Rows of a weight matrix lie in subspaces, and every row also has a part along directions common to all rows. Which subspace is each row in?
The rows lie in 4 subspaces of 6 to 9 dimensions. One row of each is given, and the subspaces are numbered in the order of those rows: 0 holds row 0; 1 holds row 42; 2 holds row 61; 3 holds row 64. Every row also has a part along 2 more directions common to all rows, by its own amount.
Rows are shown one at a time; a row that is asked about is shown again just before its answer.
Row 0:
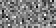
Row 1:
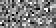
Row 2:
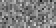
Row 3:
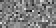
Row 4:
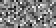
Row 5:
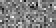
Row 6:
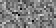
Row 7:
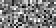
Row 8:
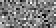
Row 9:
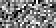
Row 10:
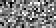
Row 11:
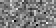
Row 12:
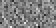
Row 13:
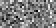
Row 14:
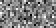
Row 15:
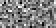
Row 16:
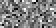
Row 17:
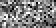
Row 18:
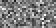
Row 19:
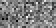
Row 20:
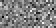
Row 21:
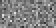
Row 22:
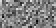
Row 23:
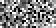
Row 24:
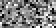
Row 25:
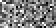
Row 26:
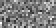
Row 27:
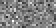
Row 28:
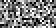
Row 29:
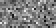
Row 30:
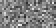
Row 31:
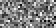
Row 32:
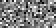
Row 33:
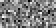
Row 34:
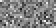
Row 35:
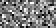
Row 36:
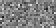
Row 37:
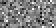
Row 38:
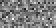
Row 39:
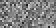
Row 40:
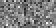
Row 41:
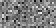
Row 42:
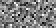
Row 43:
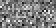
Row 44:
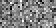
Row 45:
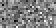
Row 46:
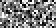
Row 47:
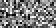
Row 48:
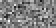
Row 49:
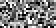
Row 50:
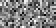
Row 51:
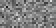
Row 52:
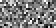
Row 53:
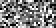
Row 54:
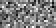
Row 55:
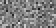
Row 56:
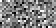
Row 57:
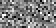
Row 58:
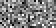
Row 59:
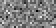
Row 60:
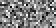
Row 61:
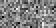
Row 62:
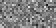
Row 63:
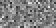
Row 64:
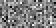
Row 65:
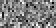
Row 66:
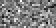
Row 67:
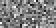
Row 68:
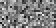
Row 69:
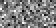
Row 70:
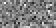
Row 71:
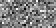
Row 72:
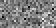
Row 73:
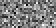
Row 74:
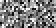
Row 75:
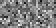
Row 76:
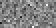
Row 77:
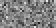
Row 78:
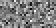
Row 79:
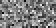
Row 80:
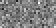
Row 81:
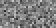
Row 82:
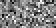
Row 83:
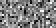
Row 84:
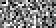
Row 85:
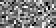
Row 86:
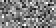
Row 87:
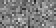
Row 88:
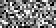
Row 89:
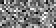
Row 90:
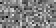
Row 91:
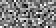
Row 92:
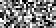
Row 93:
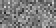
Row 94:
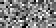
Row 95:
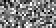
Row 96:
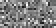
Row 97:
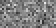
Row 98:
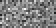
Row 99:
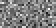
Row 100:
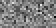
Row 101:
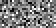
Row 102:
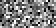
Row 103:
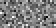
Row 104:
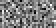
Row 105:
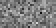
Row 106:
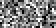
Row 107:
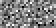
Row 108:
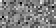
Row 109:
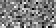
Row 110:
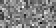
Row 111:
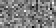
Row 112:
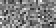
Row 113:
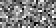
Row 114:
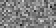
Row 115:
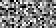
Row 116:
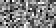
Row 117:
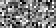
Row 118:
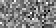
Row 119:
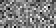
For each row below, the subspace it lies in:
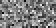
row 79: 2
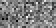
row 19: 0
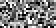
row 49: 3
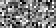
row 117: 2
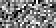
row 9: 0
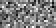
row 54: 0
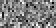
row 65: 2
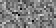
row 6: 1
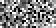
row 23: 0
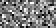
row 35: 1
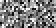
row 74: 2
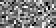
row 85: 2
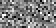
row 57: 3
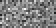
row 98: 2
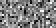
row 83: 3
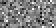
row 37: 1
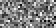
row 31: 1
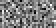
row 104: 0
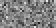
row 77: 2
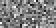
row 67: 0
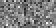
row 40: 3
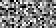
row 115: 3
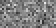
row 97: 1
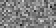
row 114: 3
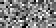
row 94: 0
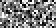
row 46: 1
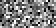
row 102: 2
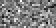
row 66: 2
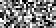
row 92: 1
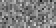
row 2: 1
